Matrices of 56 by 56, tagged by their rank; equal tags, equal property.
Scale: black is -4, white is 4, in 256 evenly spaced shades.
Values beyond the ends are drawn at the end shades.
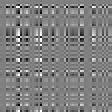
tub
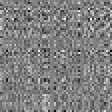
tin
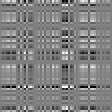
tub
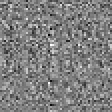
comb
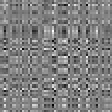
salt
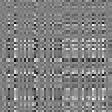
salt
